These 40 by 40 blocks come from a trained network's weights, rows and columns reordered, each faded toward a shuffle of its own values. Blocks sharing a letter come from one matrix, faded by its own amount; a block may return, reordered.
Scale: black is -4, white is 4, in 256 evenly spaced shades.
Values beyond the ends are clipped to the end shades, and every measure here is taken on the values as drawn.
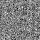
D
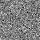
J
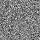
J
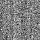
D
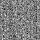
D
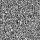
J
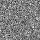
J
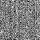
D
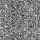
D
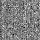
D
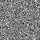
J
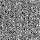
D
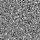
J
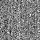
D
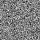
J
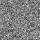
J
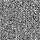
D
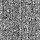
D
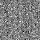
D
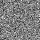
J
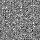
D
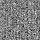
D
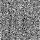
D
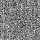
D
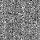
D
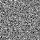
J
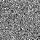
J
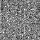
D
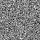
J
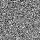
J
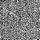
D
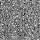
D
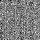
D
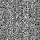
D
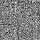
D
